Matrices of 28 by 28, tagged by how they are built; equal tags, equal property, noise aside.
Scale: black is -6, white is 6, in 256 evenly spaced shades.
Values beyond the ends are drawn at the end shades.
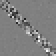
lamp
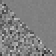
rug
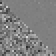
rug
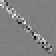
lamp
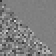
rug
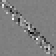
lamp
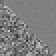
rug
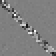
lamp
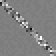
lamp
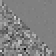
rug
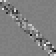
lamp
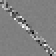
lamp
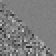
rug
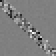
lamp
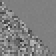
rug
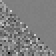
rug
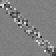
lamp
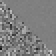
rug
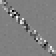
lamp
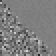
rug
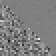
rug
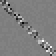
lamp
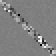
lamp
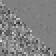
rug
